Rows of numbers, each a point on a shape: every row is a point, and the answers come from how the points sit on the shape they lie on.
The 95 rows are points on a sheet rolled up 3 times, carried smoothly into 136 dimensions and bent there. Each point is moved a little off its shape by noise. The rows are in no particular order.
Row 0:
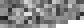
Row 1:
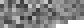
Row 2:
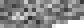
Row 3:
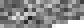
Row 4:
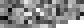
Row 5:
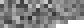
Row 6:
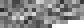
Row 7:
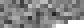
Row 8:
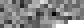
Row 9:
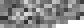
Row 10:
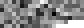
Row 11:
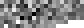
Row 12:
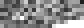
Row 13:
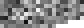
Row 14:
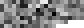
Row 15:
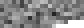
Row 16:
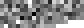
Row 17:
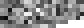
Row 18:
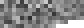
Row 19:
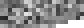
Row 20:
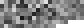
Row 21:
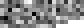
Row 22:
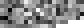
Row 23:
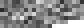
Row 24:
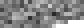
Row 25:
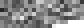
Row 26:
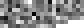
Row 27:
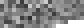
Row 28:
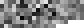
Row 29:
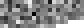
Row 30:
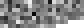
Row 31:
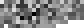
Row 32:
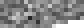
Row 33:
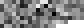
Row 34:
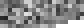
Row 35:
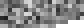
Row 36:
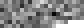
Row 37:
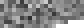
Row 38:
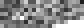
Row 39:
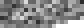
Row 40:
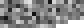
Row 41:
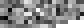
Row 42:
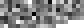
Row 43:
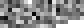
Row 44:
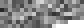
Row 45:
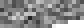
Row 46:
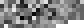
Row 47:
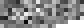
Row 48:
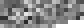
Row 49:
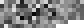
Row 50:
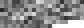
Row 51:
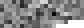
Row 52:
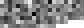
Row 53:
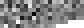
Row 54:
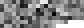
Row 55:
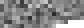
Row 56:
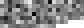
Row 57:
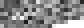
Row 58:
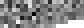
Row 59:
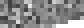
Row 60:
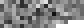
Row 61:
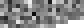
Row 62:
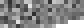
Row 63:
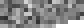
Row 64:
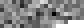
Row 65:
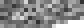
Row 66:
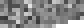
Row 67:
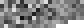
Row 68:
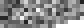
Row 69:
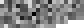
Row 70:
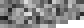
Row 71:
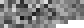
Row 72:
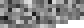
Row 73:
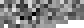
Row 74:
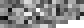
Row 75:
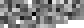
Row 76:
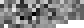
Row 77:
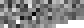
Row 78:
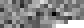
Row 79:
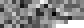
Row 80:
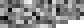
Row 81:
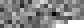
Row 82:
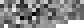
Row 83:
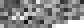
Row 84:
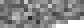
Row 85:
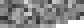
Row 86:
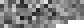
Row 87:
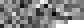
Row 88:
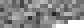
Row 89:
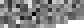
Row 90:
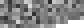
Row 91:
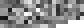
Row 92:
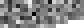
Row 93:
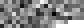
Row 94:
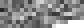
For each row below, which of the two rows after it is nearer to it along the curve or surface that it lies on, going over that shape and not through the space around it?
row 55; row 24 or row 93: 24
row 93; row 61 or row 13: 13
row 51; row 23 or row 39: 23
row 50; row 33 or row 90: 33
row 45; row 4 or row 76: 4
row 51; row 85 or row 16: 16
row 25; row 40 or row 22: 22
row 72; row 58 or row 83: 58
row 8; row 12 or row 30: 12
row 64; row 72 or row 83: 83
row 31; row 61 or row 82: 82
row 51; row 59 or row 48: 48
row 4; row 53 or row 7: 53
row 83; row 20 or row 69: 20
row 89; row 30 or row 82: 30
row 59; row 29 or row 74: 29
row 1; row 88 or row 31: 88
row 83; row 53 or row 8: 8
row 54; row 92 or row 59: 92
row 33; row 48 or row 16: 16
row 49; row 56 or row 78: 78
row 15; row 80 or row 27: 27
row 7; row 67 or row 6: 67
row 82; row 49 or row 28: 49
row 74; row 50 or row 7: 50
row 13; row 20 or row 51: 51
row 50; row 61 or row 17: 17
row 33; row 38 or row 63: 38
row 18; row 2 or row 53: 2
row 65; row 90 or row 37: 37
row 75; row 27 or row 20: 20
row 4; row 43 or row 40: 43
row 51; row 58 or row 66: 58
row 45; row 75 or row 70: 70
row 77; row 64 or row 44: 64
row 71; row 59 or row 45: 45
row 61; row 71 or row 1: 71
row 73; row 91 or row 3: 91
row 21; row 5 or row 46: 46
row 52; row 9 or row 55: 9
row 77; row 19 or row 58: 58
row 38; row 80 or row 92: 80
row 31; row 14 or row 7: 14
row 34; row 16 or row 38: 38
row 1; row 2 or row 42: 2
